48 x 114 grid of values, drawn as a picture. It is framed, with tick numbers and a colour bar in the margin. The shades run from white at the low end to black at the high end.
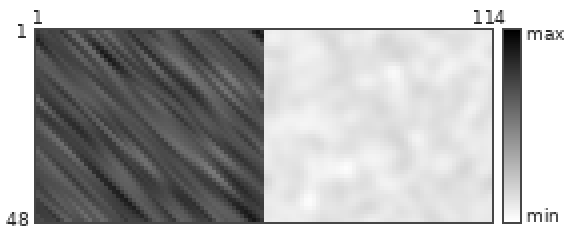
The table splits into one row of 2 panels. Panel 1,1: high, slanting down to the right. Panel 1,2: very low, blotchy, faint in contrast.
